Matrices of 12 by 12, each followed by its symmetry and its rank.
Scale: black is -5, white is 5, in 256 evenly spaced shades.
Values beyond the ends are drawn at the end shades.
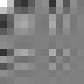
symmetric, rank one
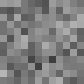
neither, full rank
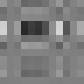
neither, rank one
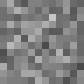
neither, full rank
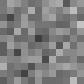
neither, full rank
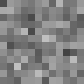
neither, full rank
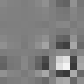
symmetric, rank one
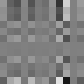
neither, rank one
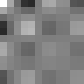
symmetric, rank one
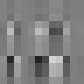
neither, rank one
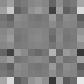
symmetric, rank one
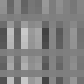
neither, rank one
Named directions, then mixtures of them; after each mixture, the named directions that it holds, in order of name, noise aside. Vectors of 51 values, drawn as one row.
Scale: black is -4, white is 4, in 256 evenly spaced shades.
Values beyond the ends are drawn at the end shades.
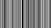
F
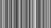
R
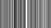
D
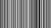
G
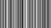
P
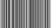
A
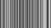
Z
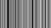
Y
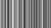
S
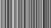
S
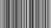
A, R, Y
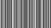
R, S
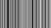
Y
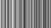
S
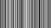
G, P
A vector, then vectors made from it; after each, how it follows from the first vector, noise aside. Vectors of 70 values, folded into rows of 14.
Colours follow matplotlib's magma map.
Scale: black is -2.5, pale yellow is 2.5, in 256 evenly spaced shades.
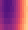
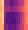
wrapped around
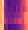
wrapped around
